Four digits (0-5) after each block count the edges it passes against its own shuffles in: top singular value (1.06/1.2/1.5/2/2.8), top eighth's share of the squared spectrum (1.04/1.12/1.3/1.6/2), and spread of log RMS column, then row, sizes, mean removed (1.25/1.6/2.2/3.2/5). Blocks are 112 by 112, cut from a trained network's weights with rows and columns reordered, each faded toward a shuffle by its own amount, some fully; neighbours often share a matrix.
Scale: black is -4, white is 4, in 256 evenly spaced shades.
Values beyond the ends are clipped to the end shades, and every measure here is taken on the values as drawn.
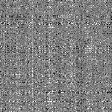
3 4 1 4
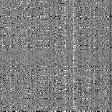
4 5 2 4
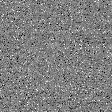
2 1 0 0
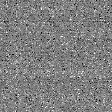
3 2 2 0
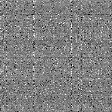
3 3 3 1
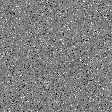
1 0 0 0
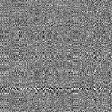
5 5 3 3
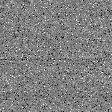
1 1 0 0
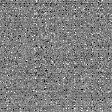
3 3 3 1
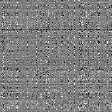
4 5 4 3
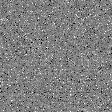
1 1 0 0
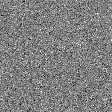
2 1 0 0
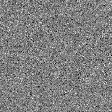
2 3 1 1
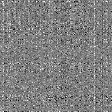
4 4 2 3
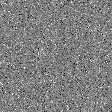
0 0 0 0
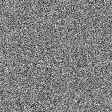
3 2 0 0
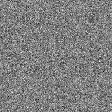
3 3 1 1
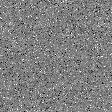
0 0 0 0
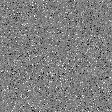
0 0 0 0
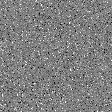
0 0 0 0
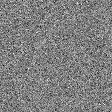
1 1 0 0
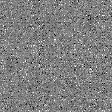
3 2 2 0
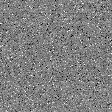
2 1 0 0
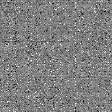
3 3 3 0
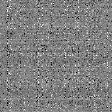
3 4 3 1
